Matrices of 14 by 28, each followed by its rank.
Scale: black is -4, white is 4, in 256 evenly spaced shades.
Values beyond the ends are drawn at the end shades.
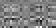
two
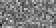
full rank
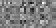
three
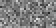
full rank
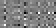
two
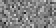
full rank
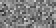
full rank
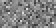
full rank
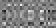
two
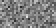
full rank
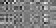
three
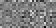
three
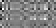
two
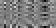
two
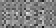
three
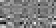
three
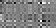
two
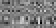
three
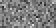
full rank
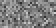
full rank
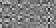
three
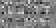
three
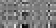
two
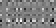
two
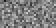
full rank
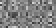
three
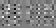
two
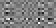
two
